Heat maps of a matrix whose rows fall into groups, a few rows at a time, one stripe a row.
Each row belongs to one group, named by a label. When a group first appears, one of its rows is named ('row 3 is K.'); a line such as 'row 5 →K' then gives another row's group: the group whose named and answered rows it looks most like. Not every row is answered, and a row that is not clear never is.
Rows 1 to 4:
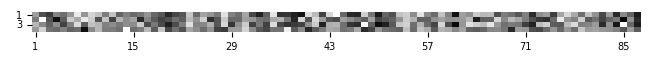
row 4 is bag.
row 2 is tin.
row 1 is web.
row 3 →web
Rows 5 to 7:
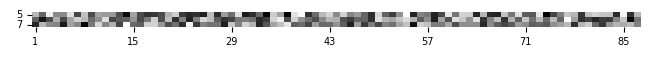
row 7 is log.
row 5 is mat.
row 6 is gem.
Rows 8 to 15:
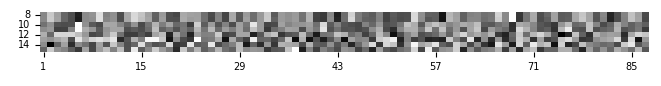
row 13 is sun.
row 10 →log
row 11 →log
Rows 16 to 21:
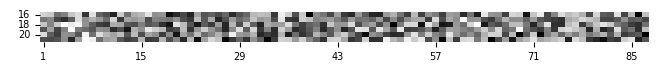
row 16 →sun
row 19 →sun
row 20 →web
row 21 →gem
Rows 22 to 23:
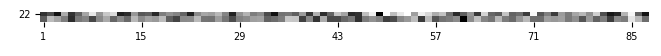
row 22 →gem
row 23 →log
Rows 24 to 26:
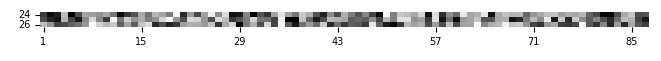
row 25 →gem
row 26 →web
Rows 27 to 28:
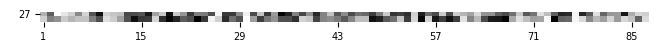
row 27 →mat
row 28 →mat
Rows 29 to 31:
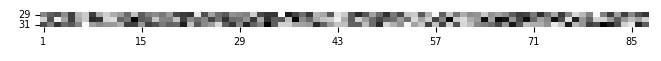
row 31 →gem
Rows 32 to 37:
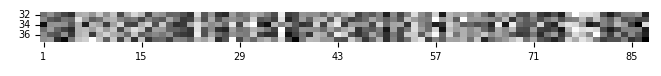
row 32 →tin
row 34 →sun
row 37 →tin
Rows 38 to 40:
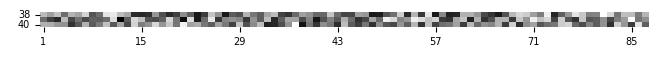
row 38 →mat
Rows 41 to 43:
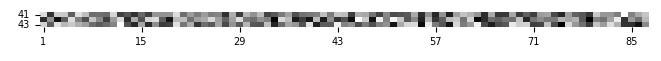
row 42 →sun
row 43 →mat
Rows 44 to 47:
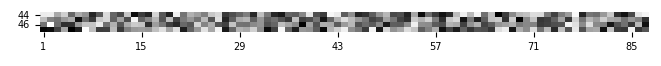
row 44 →mat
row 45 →bag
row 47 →gem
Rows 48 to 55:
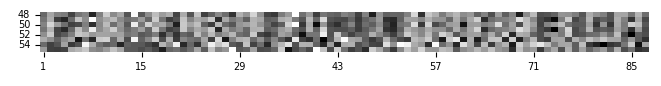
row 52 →web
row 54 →gem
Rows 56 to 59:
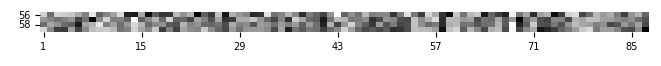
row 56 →mat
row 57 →bag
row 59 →bag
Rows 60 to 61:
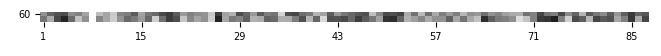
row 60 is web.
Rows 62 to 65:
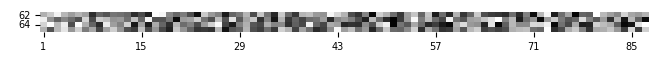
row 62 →mat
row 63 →web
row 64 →mat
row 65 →mat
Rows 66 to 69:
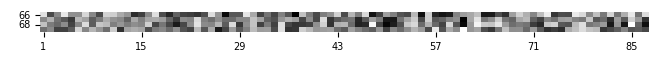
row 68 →web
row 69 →tin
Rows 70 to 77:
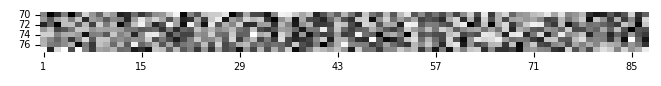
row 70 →gem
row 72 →gem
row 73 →web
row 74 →sun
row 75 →web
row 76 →bag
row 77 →mat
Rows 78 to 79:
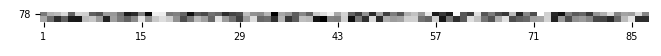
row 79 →gem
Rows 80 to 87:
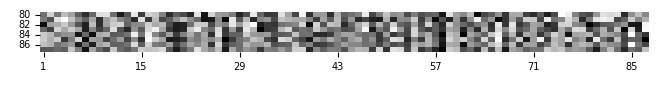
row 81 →mat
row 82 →sun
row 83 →sun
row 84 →bag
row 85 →sun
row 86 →bag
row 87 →sun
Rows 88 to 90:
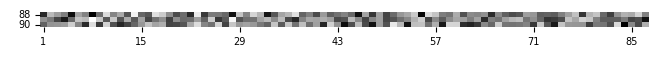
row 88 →log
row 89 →tin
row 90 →sun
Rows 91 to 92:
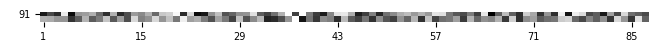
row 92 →log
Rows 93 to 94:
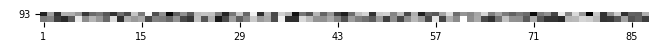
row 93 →sun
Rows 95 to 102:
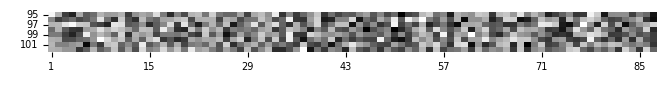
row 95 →bag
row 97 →mat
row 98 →log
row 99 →tin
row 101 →bag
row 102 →log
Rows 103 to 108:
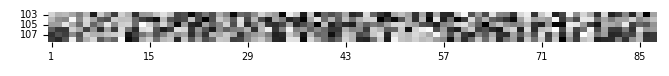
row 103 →sun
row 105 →sun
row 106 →gem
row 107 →gem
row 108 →gem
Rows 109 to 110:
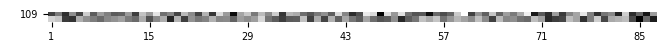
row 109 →sun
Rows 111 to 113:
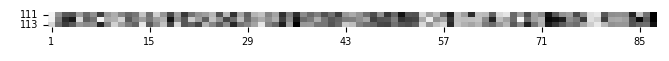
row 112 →bag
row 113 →bag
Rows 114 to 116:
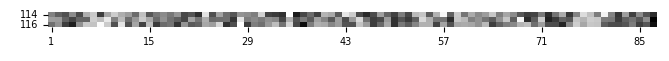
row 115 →tin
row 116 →tin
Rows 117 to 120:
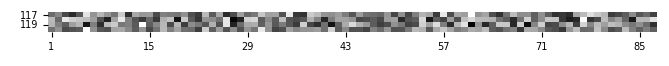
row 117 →tin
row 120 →log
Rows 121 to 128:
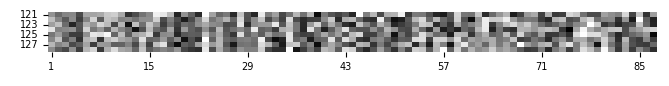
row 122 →web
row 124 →mat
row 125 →tin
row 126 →web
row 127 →sun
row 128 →web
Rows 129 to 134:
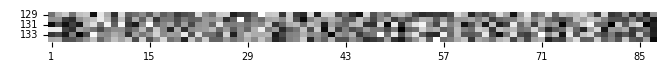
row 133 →gem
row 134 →log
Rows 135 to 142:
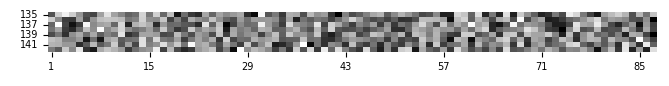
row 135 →sun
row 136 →bag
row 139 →gem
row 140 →bag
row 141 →log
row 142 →sun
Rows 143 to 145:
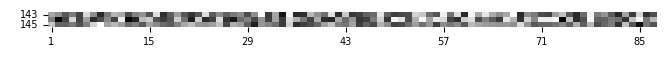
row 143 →web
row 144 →gem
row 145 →web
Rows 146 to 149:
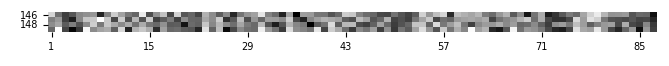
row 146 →bag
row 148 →web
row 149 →tin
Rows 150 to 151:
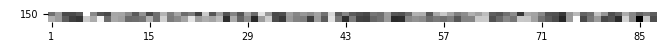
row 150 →log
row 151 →log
